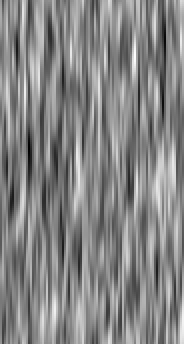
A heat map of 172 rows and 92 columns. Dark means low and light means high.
Mirror symmetry: none. Histogram: bell-shaped. Slope: none. Grain: streaks running down. Ninth with the lowest average: middle left.
